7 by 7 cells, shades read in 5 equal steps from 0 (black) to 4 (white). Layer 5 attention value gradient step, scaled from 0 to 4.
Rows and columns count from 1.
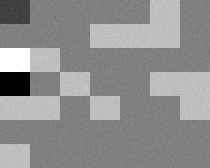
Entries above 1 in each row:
6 7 7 6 7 7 7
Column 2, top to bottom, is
2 2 3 2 3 2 2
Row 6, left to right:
2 2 2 2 2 2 2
